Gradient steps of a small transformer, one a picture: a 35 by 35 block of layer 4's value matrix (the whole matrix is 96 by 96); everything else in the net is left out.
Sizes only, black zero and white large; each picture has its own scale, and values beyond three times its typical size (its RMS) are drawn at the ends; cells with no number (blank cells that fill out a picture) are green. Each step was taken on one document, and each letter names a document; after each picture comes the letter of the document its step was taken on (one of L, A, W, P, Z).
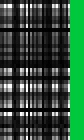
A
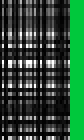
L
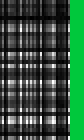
L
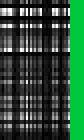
A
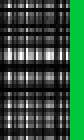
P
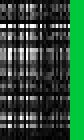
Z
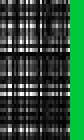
Z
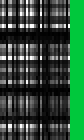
Z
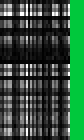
A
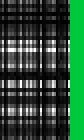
L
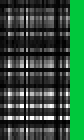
P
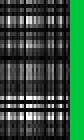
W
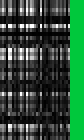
Z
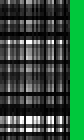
W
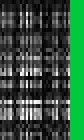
A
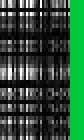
Z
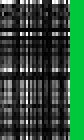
A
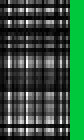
P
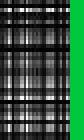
P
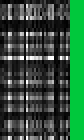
P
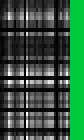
P
